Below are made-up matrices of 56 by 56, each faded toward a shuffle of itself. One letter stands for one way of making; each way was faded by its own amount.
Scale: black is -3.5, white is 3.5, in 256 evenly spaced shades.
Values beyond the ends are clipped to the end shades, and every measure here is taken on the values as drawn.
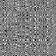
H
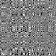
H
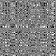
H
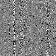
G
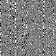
G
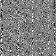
G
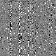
G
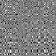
H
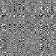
H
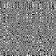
H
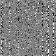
G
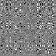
H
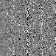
G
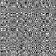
H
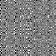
H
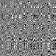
H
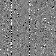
G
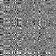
H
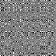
H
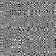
H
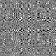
H
